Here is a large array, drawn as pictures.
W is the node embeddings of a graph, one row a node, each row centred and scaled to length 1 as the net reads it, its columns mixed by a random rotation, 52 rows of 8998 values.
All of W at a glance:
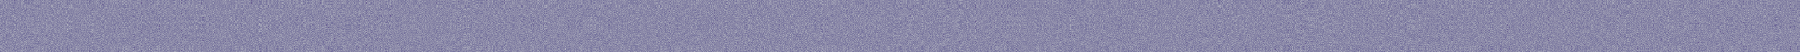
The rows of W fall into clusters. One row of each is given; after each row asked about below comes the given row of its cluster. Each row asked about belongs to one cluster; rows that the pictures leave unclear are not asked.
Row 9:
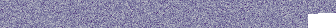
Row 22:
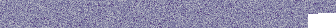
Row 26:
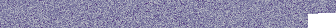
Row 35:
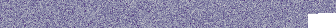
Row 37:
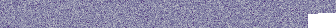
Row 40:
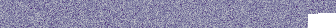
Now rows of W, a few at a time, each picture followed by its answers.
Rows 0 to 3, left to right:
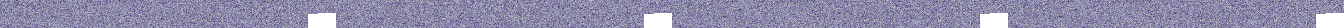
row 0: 37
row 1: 22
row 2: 37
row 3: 37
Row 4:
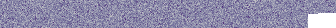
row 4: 22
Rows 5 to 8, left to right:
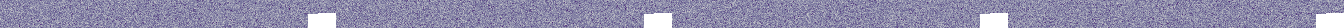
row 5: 26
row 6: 26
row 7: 26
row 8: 22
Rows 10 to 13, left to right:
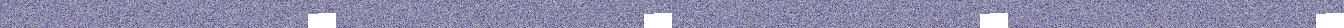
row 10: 35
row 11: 37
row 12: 35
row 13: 37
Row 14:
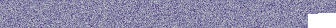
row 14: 26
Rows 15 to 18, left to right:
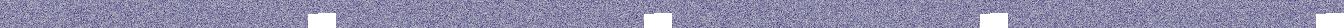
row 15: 9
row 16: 9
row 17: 40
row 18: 35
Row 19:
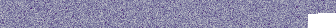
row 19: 40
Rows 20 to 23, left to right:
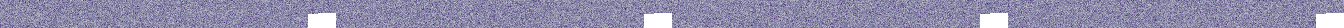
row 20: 40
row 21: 26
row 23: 37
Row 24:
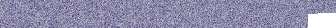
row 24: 40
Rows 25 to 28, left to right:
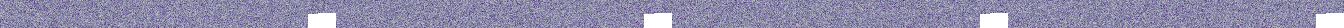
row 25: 40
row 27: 22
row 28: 26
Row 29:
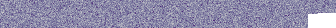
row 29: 40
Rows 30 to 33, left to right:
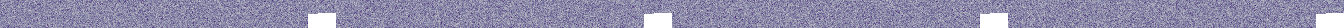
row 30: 37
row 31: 40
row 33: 22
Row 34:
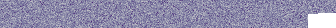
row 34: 9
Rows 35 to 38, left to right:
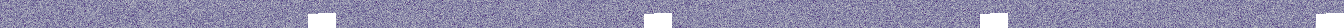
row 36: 9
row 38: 40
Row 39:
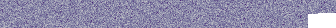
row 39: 9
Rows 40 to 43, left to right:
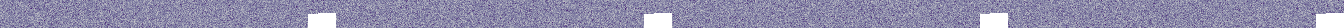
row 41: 26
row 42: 37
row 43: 26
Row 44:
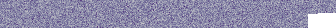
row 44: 35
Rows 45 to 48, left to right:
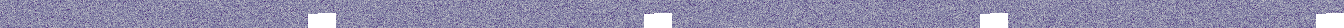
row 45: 37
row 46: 22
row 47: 9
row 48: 22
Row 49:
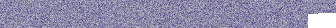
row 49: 22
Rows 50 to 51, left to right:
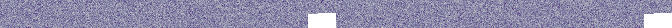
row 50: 37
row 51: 22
